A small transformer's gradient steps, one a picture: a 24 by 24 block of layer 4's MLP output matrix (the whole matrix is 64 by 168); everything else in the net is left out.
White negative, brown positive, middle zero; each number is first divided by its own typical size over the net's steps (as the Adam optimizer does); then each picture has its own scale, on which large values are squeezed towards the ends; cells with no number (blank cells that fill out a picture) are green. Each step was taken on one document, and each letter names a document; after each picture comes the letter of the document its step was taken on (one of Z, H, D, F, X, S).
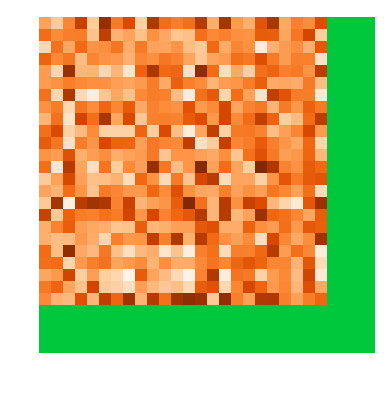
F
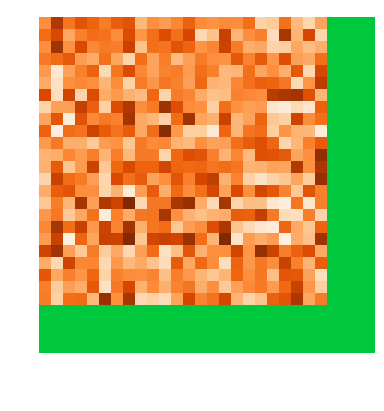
F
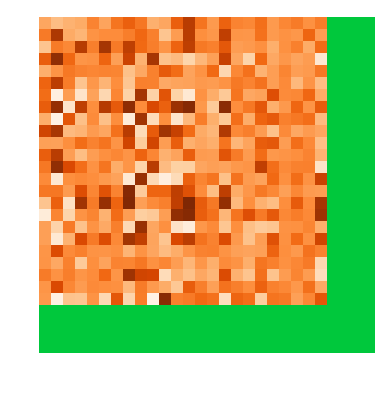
F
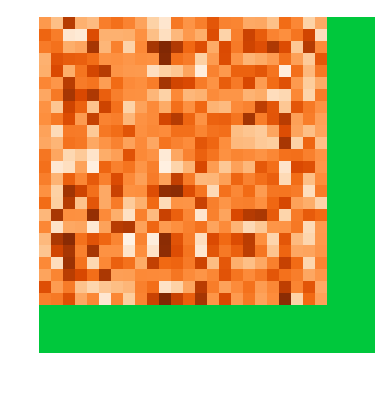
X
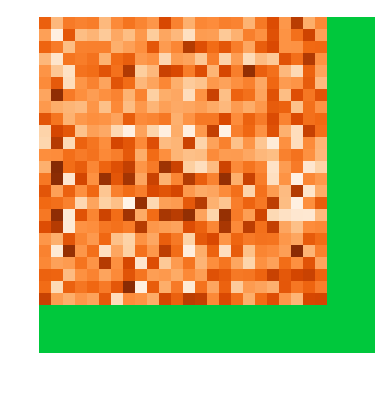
F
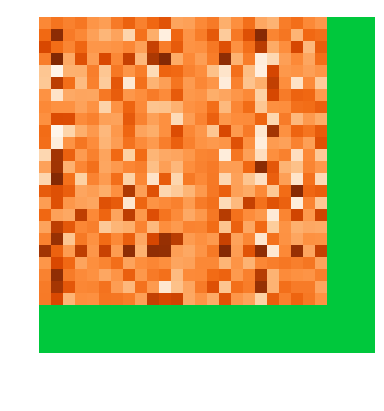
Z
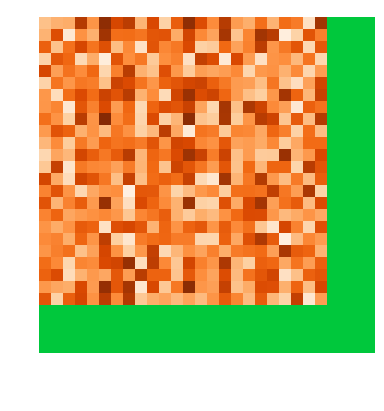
F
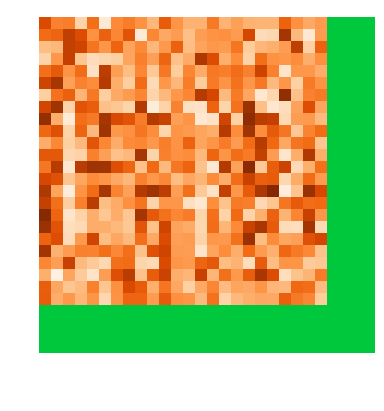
X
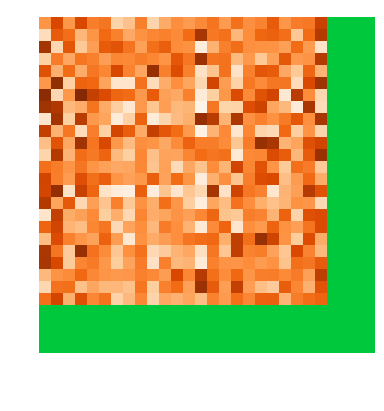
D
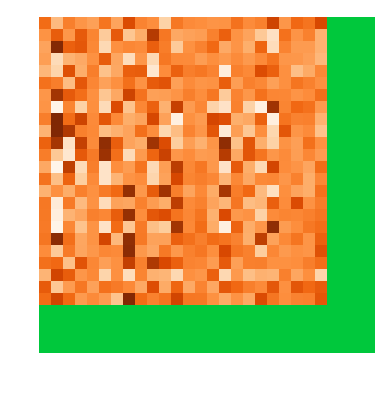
Z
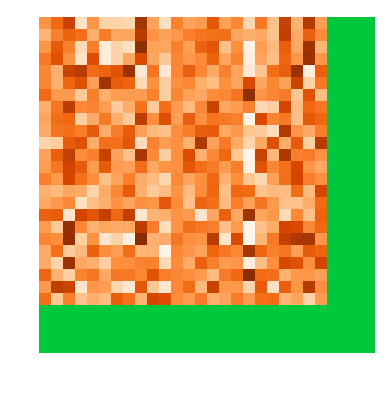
X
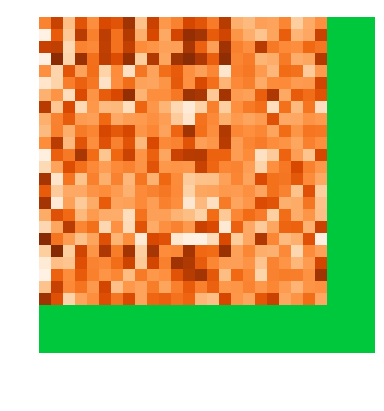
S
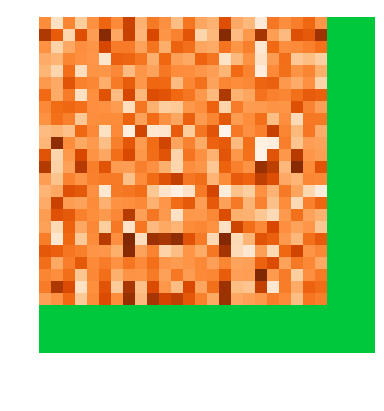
Z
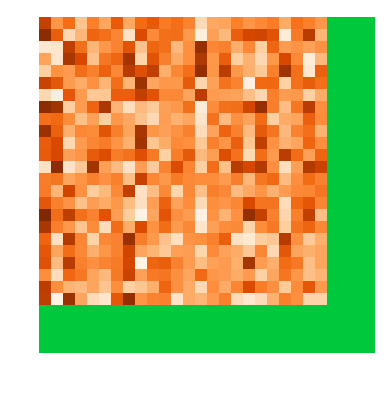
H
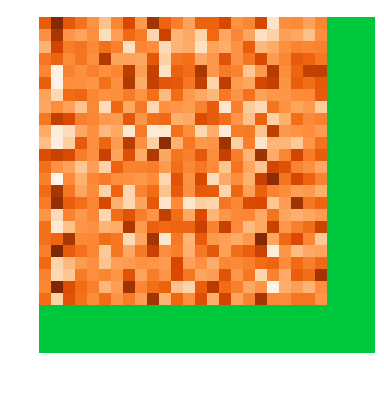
Z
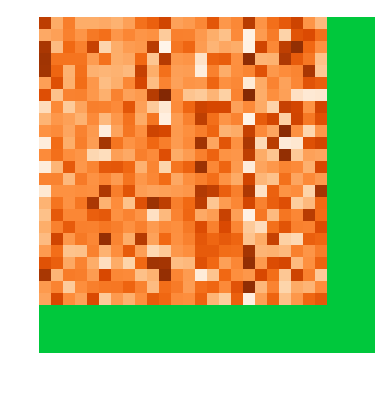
X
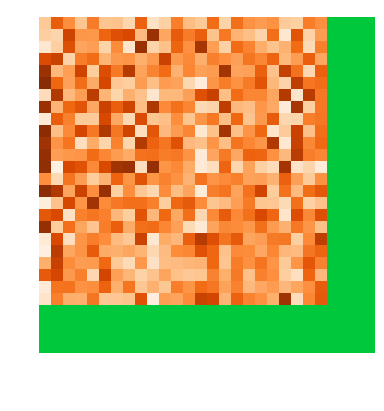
H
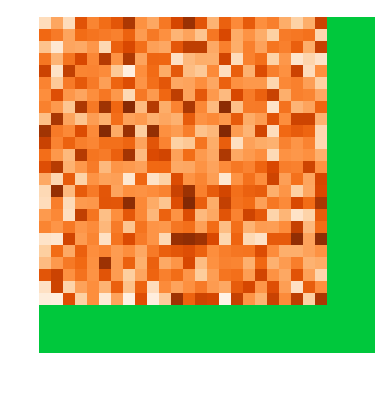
F
